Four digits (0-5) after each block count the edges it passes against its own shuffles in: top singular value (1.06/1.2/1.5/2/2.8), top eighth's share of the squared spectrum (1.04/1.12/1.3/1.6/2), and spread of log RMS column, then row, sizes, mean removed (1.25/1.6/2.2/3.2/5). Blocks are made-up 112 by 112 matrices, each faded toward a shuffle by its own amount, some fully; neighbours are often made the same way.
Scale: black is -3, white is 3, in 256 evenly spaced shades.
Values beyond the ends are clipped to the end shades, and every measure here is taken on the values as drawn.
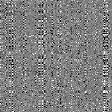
5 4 4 2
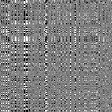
5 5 4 3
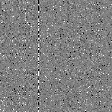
4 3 2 1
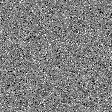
0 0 0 0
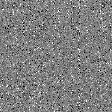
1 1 3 0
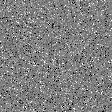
0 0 0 0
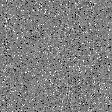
1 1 1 0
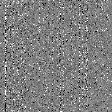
2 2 3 0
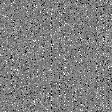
1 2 3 0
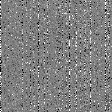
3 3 4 0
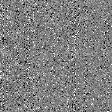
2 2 3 0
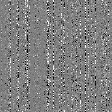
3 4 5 0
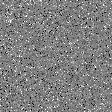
0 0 0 0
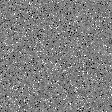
0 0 0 0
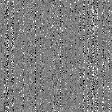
2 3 4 0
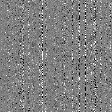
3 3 4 0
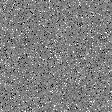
0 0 0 0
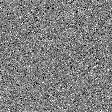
0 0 0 0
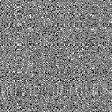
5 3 2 2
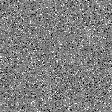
3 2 0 0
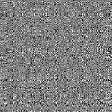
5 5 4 3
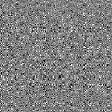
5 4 3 3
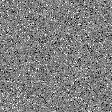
3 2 1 0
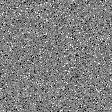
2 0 0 0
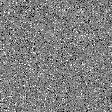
3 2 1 1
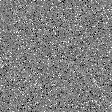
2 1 0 0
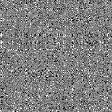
4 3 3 2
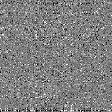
4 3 2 2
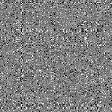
4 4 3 2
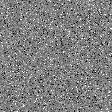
3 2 1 0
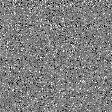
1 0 1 2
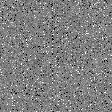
3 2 1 0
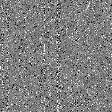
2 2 3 0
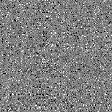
4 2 1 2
